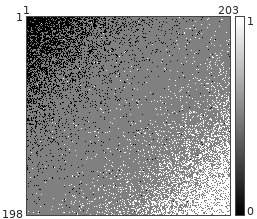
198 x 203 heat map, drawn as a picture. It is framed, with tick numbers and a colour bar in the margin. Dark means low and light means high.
The texture is fine-grained noise. On average the colour sits 50% of the way up the scale. The ninth with the highest average is the bottom right. Neither half mirrors the other. The field climbs toward the bottom right. The ninth with the lowest average is the top left.
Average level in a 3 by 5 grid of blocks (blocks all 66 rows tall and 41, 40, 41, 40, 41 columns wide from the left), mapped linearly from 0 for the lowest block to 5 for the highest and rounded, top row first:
01223 | 22233 | 23345
